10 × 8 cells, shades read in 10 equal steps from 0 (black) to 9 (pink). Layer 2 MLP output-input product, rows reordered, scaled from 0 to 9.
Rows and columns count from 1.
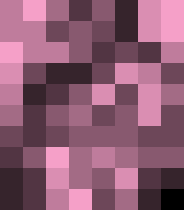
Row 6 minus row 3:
-3 -4 -2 1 1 1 5 -3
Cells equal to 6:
8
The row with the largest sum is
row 1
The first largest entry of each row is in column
2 8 1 1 5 7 4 3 3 4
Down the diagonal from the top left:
7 7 7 2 8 5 4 5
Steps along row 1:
up down down up down up up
